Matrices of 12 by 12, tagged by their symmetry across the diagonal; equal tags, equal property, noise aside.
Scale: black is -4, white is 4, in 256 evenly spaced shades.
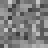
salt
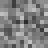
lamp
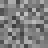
lamp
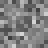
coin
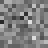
salt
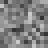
lamp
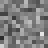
salt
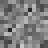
coin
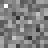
coin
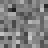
salt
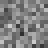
salt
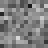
salt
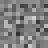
lamp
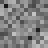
coin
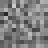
lamp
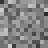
coin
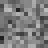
salt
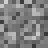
coin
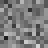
salt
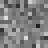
lamp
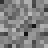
coin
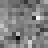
lamp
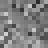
lamp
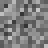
coin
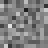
lamp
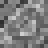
coin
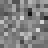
salt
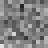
salt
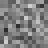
lamp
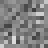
coin
